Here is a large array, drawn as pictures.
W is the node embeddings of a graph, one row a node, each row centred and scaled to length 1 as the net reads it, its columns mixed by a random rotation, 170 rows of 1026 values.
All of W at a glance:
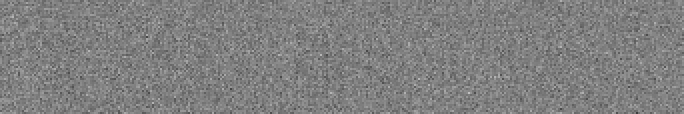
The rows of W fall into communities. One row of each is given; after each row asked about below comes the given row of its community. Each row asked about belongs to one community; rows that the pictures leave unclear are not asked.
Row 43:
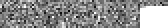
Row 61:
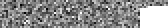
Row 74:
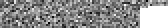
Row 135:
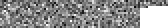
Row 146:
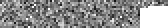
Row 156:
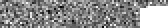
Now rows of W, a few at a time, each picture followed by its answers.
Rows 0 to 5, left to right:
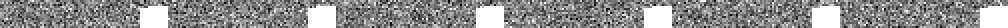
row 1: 135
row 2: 43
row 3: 61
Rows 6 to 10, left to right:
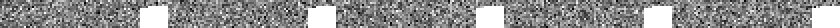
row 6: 74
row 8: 43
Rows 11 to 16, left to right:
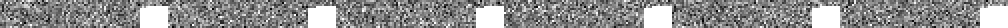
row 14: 74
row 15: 43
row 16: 74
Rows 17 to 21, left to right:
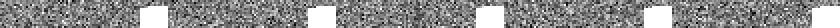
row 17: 146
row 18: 135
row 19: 43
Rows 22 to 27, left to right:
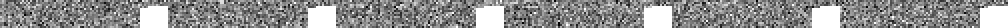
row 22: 61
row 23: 61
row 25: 43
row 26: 74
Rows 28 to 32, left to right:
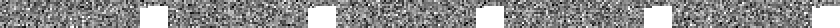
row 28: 135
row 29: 61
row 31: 61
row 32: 74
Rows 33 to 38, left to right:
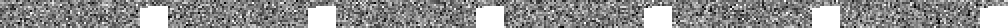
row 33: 43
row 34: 61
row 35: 61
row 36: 146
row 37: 61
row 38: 74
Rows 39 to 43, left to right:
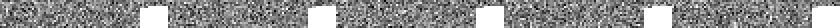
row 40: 61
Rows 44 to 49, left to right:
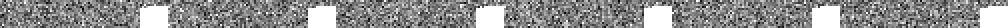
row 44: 61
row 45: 146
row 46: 74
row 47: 146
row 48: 74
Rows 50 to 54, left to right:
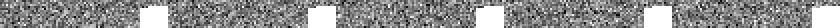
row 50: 135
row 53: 135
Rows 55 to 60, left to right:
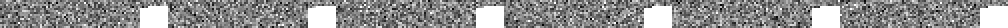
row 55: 61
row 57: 43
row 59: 135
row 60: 135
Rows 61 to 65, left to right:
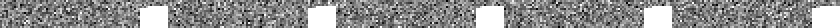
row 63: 43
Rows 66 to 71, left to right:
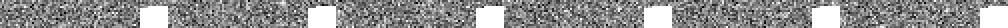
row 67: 146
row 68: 135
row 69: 43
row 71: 135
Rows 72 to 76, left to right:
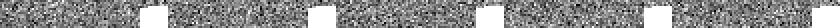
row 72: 74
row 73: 61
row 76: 135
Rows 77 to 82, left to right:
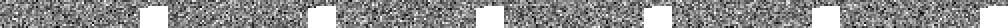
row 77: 146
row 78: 74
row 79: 61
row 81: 146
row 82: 135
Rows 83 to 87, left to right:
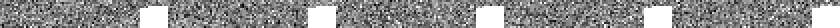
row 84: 135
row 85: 43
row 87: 135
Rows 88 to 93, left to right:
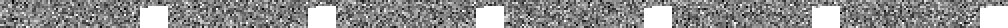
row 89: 146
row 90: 146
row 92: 43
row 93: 43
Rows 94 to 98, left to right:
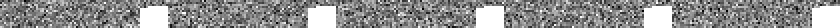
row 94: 146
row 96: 135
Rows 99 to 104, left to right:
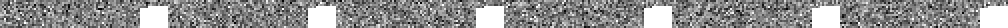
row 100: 146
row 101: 135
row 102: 146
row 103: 61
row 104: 61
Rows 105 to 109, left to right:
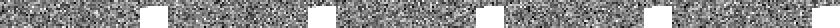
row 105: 43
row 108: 135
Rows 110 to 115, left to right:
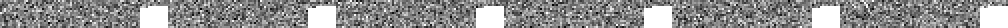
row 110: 74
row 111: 61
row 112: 146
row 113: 135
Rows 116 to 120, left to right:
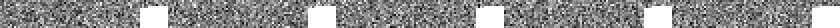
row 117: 156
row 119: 156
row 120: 43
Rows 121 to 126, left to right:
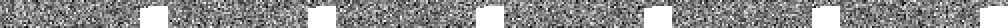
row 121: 146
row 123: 74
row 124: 146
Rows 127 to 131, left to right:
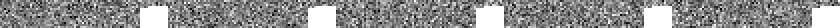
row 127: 135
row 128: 61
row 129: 156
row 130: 156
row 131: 135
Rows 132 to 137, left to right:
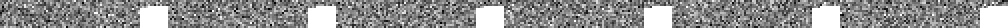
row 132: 43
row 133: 135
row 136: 146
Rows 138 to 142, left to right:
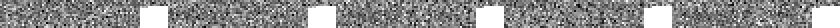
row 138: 135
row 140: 156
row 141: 74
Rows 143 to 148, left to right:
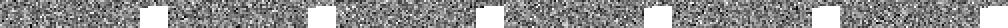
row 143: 61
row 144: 156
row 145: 135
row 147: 61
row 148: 146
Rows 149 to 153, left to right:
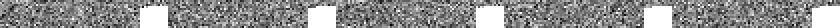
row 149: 61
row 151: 43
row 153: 61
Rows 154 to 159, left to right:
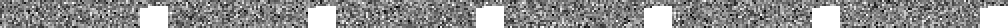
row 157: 146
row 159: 135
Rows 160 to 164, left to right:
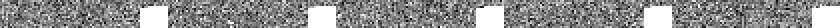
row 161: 43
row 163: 43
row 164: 61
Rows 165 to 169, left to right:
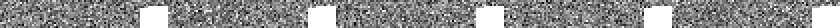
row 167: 43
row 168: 61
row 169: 43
